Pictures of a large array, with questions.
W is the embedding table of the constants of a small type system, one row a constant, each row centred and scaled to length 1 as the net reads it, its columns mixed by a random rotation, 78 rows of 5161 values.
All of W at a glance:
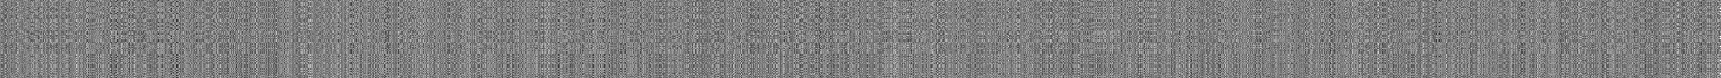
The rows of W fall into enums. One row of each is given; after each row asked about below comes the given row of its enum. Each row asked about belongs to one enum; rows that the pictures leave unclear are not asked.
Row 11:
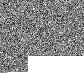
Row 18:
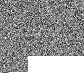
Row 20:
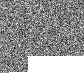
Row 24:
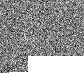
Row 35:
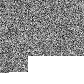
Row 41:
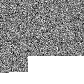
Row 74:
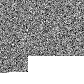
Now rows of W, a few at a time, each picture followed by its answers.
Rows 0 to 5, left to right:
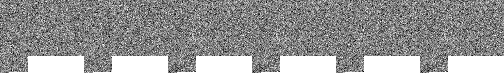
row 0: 41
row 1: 20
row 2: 24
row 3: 24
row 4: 74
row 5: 24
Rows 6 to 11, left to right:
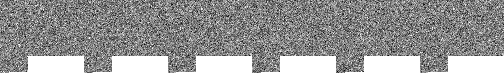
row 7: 18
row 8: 11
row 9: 35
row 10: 24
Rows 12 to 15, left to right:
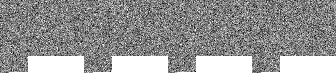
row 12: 41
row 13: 20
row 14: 74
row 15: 35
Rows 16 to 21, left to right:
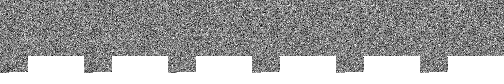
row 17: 35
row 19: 20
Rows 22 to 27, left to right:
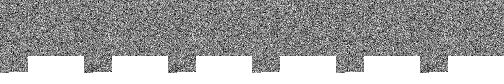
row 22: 41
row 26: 41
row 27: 24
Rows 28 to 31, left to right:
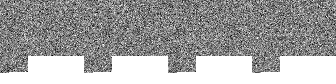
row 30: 35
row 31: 18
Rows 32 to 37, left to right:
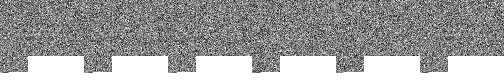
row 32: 18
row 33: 41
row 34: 41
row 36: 11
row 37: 18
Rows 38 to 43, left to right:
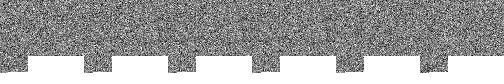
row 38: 11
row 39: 41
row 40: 41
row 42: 20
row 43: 24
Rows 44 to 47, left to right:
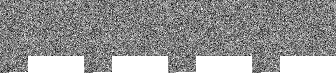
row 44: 24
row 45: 35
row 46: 11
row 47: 35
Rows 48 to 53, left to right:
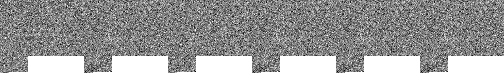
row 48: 18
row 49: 24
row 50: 74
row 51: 24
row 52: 24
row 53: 24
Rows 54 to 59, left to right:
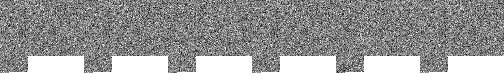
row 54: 20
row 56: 41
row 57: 20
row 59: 20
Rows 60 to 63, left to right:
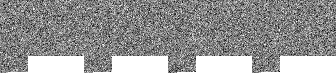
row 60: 11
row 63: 74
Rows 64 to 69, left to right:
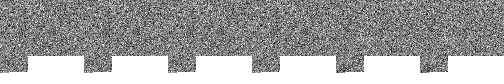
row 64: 20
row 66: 20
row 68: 24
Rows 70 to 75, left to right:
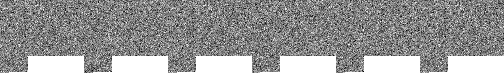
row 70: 20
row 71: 24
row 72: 20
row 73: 11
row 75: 20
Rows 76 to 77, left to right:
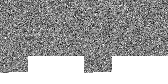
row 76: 18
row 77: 20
